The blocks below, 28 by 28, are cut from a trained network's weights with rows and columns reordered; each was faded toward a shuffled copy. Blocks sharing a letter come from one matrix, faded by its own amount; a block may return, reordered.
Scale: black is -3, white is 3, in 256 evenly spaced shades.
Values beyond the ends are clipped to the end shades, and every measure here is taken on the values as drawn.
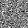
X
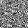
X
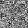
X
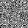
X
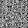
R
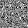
R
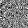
X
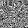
X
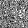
R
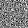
X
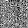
R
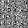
R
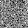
R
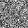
X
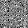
R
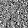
X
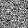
X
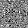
R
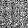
R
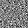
X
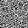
X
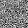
X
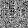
R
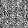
R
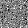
R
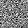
X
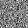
X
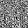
X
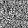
X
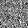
R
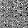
R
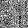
R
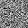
X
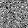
R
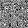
R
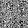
R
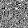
R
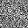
X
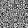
X
